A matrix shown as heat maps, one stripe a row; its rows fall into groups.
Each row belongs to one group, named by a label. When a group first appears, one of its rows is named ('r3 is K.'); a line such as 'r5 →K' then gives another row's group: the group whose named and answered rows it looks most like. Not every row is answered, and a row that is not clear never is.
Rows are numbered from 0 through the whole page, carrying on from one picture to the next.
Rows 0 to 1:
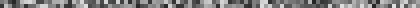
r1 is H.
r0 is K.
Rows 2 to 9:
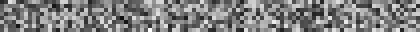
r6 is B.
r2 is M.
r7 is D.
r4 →H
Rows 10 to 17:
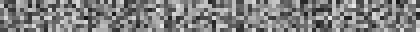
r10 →D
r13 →D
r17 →M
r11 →D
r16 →K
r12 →K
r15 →M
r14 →B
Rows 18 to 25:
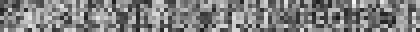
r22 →B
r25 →B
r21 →B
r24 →K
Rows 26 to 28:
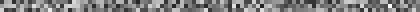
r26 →H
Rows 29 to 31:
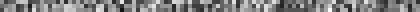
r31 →B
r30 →B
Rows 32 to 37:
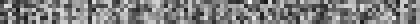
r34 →K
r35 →M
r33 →H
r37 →M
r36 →M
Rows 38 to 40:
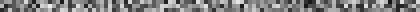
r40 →M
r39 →D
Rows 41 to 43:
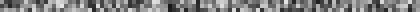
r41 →K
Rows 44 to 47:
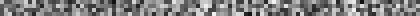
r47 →H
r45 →K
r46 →D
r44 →D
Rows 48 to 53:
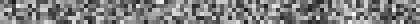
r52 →B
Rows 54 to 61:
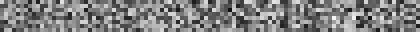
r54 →D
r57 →H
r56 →B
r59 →M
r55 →M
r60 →D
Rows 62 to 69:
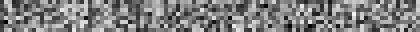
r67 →M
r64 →M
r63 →M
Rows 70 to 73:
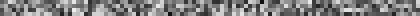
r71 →K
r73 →B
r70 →M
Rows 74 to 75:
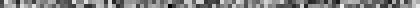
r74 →H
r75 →B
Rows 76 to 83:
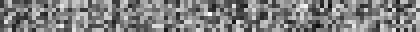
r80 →M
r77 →M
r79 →M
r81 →H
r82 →K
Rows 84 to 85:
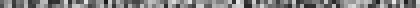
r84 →H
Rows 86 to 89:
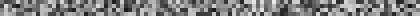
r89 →B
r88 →D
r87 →H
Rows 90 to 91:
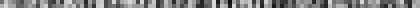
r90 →B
